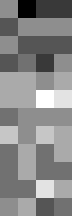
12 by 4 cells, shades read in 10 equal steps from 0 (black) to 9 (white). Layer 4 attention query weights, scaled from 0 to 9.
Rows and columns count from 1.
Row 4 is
3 4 2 5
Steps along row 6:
same up down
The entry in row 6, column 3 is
9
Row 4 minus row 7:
-1 -1 -3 0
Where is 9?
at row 6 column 3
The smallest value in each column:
3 0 2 2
